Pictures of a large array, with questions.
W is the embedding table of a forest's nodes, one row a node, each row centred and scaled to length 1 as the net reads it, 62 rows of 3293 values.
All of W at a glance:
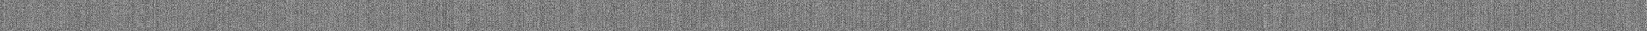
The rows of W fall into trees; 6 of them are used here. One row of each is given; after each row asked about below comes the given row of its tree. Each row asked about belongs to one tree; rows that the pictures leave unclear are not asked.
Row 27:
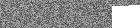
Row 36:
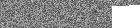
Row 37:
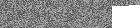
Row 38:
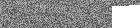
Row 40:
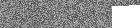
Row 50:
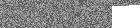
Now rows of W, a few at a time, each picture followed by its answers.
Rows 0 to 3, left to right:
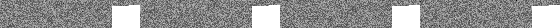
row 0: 37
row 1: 38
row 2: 37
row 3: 40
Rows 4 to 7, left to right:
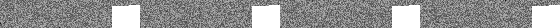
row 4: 37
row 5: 27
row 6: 38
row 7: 38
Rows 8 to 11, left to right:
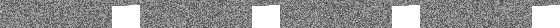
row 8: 27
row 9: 50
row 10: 50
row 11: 50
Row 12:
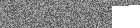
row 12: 38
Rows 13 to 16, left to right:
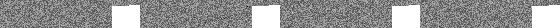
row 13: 36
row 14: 40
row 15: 37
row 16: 40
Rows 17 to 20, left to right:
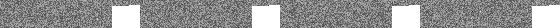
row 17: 37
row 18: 36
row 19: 38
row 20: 36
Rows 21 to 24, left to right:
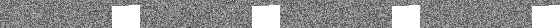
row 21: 27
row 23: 27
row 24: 27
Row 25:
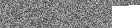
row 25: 40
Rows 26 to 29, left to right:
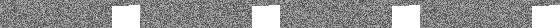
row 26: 38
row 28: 50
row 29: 38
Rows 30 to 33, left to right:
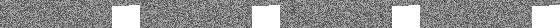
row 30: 50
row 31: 37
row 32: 38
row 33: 27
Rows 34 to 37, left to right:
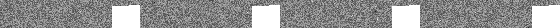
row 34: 37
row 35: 38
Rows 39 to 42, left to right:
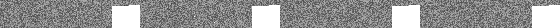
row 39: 37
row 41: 37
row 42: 50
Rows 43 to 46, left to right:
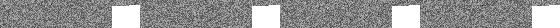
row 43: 36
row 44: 37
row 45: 38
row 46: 36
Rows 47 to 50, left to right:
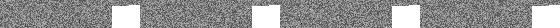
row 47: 50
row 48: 36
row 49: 27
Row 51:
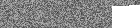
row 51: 36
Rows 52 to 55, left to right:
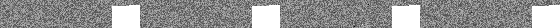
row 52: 36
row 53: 50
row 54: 36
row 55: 27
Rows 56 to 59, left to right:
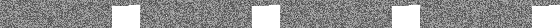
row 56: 37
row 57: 27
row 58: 27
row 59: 37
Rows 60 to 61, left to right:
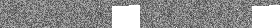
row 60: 38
